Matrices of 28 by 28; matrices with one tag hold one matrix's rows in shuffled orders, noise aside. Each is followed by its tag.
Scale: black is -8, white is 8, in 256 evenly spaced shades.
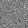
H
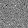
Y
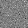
H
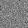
H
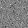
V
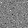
V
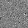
H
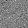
Y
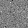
V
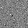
V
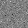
V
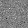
Y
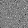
H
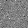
Y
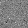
Y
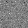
Y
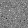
Y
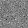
Y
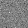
Y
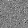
H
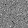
V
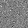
V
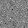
V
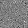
H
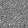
Y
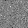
V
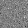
H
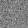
Y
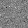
Y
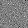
H
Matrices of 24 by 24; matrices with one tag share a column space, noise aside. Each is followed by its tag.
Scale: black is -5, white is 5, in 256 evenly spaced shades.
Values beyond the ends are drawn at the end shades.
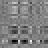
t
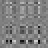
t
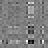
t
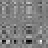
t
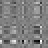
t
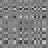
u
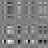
t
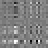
t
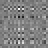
u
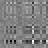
t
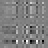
t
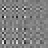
u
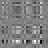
t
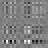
t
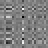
u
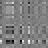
t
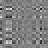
u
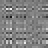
u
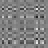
u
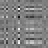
u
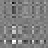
t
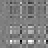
t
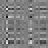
u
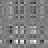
t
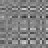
u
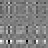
t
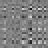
u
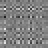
u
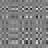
u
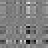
t
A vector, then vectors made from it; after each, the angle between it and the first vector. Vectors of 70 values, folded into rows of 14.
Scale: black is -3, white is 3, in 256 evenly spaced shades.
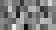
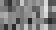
partly opposed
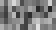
partly aligned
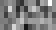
nearly parallel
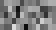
nearly parallel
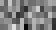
partly aligned
